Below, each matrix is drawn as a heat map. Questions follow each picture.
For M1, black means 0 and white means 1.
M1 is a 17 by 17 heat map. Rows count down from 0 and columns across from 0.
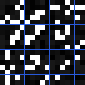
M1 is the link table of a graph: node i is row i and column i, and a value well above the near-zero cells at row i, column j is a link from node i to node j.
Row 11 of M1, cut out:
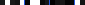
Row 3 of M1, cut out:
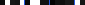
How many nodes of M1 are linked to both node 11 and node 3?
5
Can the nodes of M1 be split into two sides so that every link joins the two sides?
no
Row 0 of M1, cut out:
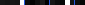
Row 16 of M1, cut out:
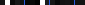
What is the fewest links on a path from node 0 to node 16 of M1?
4
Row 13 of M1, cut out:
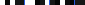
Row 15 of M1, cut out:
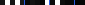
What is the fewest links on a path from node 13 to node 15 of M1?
2
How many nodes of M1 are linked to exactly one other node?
2
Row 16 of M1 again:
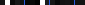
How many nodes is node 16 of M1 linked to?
2
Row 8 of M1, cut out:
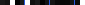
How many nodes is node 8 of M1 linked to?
3
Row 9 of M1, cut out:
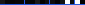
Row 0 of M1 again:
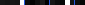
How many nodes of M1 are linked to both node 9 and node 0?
1
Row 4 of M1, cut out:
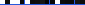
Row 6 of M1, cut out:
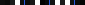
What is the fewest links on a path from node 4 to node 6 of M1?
2
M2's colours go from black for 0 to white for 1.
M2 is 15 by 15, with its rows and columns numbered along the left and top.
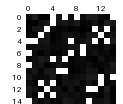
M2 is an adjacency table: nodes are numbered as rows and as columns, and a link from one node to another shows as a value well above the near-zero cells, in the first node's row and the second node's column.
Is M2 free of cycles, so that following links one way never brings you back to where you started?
no
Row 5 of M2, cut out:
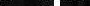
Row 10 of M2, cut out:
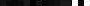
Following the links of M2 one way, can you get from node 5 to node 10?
yes
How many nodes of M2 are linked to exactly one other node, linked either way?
3
